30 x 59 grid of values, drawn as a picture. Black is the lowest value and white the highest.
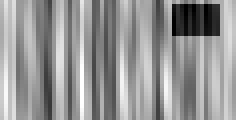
Average level on the scale: 60%. Grain: streaks running down. Ninth with the lowest average: top right. Odd patch: lower, in the top right.
